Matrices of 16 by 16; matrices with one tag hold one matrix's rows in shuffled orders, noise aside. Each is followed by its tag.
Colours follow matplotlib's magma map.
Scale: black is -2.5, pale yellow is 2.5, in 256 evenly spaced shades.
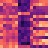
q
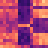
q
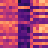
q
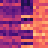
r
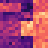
r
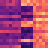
r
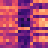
q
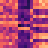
q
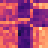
q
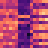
q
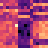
q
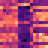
q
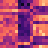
q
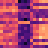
q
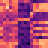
q
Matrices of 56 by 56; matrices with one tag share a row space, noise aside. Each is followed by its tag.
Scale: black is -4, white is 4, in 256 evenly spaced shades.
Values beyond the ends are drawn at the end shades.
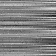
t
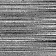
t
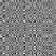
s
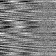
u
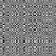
s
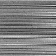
t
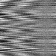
u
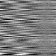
u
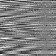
u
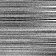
t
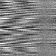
u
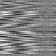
u
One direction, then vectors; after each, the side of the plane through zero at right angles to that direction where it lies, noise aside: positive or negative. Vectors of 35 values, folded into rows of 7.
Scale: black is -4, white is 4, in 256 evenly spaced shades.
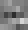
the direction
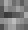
positive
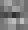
positive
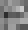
positive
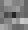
positive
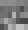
negative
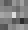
negative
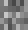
negative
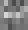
negative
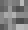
negative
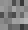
positive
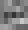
positive
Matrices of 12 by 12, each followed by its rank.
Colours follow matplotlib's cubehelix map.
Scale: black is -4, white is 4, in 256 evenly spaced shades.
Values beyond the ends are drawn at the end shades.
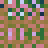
two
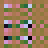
one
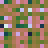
two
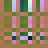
one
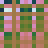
one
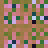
two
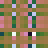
one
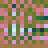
two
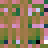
two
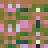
two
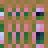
one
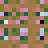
two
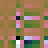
one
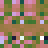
two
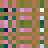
one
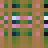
one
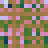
two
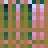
one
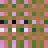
one
